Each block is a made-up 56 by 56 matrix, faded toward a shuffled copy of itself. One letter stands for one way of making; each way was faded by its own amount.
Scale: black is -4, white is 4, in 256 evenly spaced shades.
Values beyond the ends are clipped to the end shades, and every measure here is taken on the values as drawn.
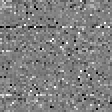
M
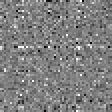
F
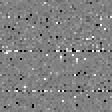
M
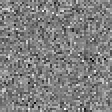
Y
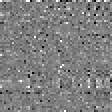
F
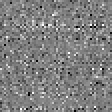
F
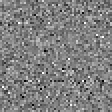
Y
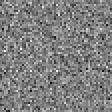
Y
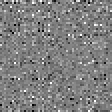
F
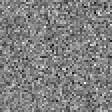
Y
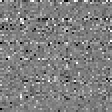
F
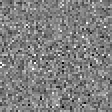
Y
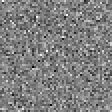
Y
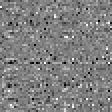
F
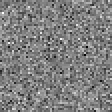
Y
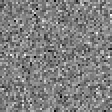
Y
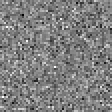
Y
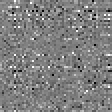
F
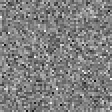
Y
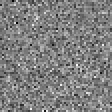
Y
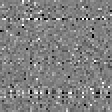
F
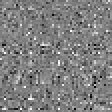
F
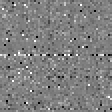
M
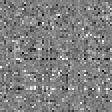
F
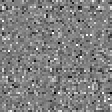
M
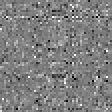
F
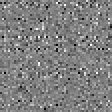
F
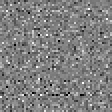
M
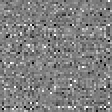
F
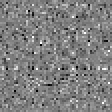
F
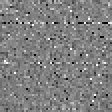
M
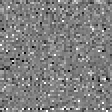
M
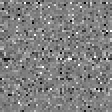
M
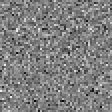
Y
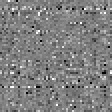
F
